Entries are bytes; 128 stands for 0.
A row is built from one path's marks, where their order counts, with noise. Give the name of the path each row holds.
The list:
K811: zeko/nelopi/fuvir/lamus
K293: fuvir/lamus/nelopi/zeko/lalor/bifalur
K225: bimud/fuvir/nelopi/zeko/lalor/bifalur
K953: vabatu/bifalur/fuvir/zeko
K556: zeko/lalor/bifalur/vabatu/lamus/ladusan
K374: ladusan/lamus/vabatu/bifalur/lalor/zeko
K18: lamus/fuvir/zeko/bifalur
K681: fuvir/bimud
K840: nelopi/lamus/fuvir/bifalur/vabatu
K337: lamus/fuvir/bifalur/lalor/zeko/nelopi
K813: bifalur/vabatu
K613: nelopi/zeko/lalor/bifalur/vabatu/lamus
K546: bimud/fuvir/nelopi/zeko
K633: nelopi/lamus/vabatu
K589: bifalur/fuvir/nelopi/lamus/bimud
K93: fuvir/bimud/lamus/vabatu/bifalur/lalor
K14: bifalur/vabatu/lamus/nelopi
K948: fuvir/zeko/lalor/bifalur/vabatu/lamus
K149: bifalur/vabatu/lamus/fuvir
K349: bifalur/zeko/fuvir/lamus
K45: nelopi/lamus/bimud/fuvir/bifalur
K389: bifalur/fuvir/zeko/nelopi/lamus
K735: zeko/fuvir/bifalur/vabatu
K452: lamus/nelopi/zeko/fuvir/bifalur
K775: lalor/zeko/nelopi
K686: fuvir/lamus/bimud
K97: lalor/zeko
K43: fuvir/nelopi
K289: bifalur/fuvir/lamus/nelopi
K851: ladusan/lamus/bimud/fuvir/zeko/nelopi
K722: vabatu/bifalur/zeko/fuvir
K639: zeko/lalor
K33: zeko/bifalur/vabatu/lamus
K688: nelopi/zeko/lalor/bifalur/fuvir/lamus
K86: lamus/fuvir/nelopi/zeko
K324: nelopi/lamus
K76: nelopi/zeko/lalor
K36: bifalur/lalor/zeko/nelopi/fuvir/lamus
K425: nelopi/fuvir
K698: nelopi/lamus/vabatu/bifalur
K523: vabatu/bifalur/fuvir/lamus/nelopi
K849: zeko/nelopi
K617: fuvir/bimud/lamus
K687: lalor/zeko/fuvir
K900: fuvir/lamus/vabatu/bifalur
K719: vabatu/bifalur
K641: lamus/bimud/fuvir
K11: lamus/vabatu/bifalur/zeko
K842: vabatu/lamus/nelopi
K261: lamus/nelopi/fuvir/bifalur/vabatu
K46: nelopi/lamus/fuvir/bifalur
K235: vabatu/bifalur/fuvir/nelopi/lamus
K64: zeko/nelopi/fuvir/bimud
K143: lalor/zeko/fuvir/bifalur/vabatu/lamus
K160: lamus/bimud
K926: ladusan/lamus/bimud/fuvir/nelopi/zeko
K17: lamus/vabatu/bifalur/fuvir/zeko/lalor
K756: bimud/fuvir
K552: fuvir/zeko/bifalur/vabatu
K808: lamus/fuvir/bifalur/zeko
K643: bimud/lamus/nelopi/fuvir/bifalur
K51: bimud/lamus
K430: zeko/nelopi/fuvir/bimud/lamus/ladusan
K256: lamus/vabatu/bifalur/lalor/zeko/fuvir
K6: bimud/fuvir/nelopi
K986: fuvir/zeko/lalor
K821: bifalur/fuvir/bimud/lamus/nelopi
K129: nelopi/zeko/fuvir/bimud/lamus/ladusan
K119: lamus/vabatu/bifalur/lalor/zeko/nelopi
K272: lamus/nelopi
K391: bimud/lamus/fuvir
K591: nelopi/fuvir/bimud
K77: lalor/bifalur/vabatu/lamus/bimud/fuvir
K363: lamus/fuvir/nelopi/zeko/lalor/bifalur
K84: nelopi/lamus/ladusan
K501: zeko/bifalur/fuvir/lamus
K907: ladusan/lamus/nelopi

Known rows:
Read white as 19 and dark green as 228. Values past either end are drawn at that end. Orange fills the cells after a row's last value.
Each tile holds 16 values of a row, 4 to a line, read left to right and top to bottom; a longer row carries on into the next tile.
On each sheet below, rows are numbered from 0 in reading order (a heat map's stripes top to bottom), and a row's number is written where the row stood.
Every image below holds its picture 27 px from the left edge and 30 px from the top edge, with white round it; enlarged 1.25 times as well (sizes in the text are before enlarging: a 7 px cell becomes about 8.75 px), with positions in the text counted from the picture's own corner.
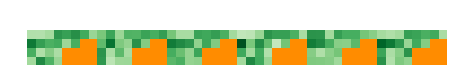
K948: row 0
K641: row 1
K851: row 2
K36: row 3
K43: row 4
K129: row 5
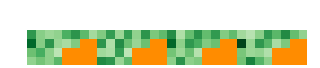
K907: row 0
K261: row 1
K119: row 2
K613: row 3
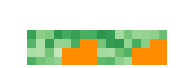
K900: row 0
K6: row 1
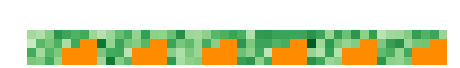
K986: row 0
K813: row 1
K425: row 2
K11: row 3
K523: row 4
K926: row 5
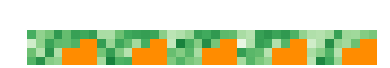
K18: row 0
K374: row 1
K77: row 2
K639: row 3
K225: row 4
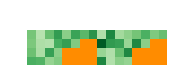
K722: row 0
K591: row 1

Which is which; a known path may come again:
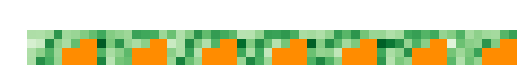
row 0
K225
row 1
K84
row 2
K363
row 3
K36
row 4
K613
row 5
K129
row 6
K756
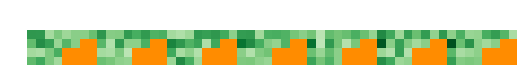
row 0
K6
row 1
K900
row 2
K948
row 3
K43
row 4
K76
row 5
K523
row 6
K324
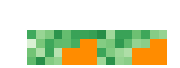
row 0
K18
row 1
K849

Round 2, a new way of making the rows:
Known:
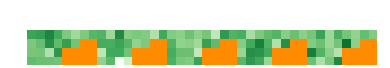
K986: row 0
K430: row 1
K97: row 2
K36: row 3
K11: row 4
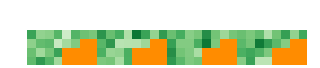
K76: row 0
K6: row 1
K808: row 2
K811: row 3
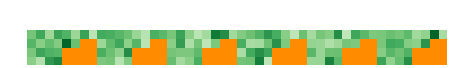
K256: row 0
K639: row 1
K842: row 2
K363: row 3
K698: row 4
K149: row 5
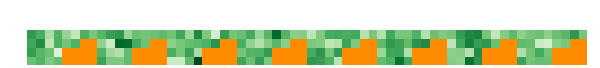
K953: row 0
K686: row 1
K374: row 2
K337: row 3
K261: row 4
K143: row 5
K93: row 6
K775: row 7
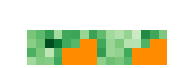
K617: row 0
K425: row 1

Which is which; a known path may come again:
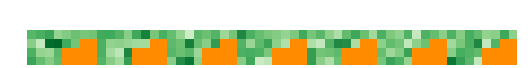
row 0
K686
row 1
K43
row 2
K688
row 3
K64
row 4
K160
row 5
K76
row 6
K589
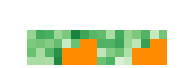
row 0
K907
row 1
K129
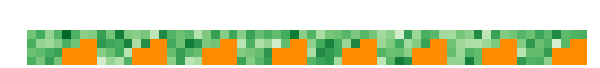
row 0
K337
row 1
K926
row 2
K811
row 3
K14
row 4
K36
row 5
K613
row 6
K698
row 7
K821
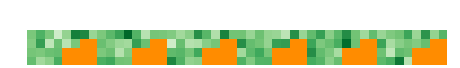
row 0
K842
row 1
K552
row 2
K813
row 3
K687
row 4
K808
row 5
K46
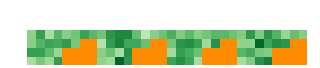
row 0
K33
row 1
K93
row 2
K389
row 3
K948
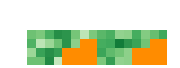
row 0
K363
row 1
K501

